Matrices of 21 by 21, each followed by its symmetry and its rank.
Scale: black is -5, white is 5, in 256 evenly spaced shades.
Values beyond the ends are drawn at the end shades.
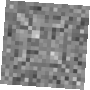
symmetric, rank three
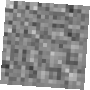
symmetric, rank three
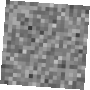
symmetric, full rank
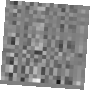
neither, rank two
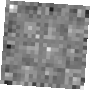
symmetric, rank three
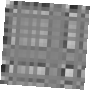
symmetric, rank one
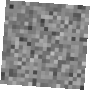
symmetric, full rank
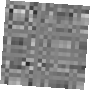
neither, rank two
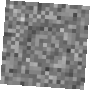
symmetric, full rank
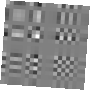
symmetric, rank one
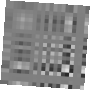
symmetric, rank one
